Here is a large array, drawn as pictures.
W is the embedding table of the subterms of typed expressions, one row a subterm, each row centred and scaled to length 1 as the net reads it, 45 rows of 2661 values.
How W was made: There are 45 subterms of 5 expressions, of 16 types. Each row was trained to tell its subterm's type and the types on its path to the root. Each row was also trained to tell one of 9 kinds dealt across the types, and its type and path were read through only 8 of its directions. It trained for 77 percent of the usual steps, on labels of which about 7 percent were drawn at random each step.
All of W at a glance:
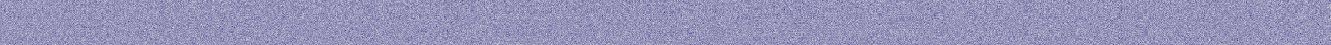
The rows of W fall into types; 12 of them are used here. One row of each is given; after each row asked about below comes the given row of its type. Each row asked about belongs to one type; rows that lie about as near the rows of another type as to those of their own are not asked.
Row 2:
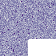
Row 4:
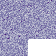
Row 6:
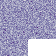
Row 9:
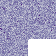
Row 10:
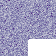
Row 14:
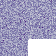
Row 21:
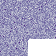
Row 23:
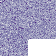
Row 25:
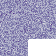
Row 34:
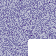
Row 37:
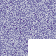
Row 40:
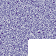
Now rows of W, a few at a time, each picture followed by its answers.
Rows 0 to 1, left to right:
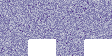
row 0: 2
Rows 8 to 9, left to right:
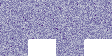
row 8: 23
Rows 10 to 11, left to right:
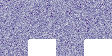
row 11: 34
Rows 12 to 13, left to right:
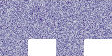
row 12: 6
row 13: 4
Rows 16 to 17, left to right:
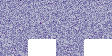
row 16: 14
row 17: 14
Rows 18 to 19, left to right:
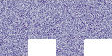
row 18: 14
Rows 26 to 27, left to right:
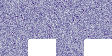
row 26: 6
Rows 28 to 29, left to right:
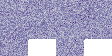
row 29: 4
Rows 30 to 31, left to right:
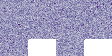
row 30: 23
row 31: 34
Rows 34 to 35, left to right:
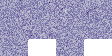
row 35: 6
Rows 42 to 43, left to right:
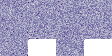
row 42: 2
